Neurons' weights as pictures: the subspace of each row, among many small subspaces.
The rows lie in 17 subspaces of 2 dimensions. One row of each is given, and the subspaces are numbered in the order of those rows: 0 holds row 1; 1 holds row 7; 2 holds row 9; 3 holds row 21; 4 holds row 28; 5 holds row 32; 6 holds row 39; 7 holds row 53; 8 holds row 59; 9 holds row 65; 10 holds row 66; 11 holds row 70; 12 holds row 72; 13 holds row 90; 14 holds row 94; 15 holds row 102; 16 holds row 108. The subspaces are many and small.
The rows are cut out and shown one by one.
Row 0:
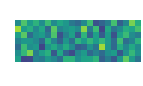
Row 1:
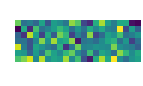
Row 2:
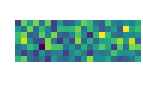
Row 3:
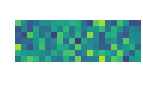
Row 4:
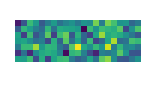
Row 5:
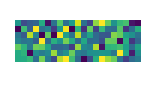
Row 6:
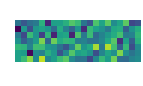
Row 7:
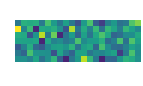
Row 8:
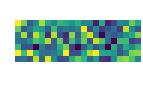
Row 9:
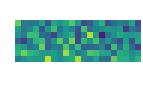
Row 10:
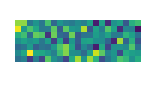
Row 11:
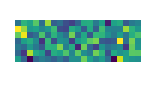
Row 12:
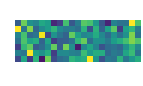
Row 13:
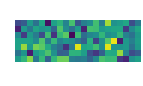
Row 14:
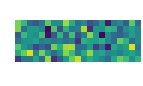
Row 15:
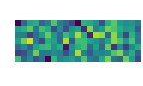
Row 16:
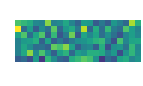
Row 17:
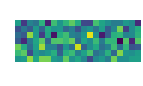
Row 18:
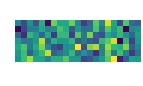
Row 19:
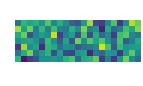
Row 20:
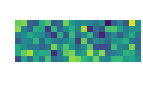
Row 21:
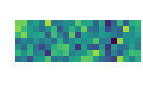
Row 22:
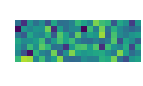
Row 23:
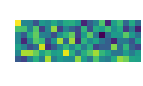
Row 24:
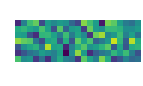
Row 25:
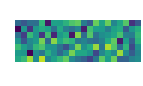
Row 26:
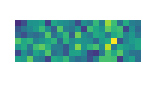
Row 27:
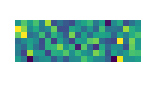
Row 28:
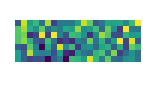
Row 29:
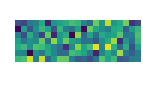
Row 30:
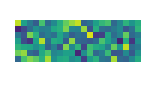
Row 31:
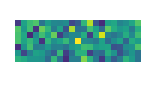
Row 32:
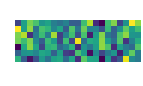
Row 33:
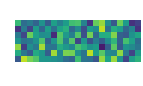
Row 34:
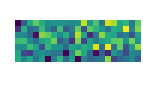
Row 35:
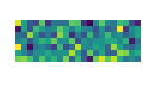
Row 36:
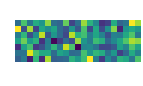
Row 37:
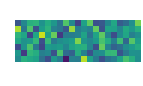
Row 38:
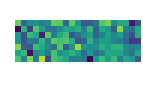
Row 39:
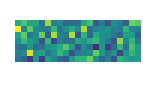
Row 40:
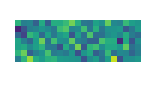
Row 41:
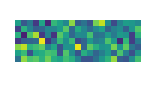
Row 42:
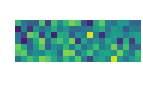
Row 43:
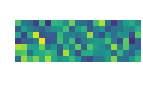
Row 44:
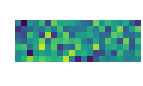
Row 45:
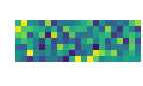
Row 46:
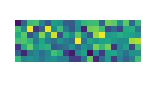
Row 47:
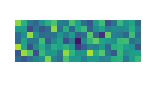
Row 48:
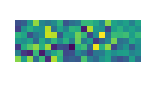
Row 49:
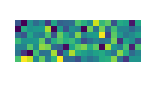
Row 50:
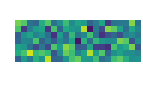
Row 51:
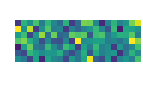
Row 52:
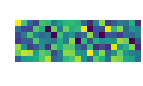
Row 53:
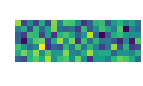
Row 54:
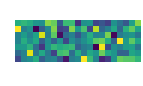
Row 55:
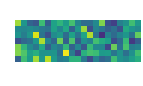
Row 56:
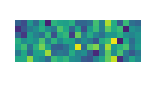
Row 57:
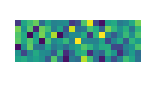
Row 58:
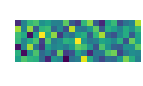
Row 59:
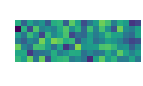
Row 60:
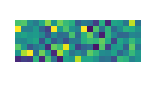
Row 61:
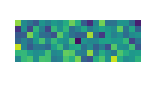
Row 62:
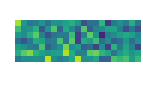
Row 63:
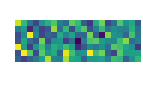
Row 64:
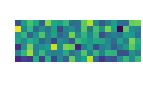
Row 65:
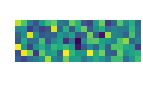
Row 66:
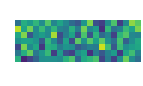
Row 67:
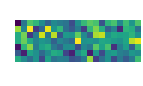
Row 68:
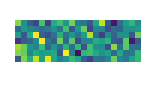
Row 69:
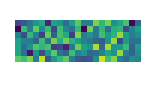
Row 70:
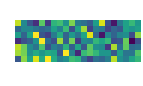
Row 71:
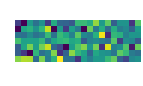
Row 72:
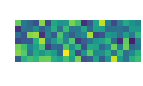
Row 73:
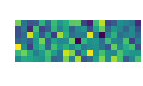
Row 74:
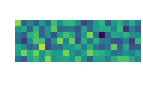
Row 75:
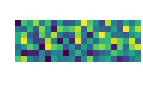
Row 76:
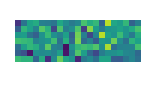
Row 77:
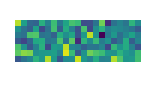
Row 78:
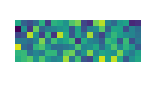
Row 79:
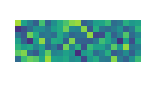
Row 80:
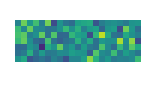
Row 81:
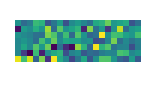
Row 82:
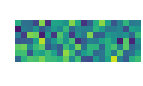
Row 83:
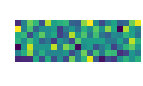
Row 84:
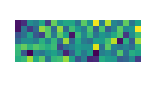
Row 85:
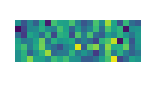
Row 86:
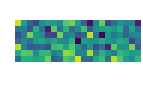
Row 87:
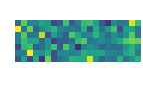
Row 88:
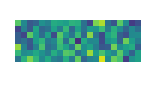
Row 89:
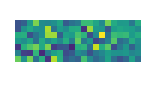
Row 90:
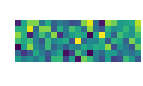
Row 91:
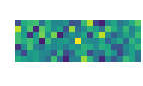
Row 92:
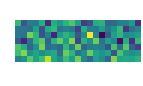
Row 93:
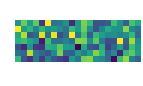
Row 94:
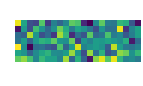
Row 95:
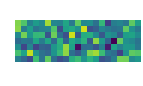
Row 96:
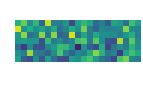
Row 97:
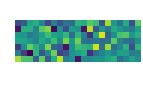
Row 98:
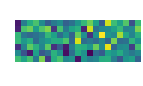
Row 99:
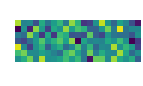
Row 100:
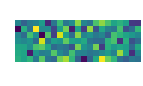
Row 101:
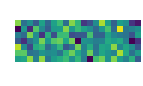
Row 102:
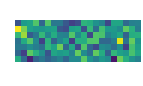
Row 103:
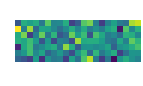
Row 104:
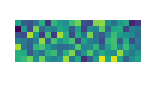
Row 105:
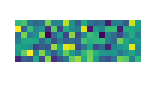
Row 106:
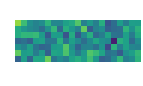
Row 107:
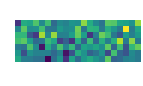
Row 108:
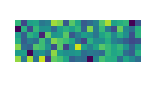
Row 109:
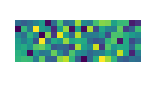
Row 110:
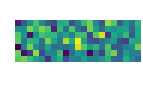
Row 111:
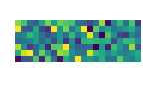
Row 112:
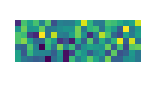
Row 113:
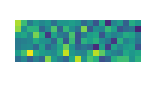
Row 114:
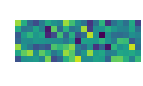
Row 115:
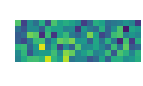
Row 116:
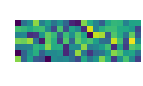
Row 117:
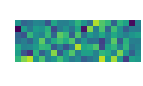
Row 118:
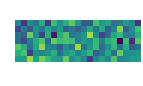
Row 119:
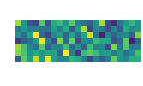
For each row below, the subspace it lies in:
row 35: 14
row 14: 0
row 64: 14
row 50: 8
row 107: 4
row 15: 15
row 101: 8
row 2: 7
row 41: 11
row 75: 7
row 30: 15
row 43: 11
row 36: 8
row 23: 7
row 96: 12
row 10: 2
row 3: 5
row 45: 4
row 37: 9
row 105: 0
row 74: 7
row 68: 11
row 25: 6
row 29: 6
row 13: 12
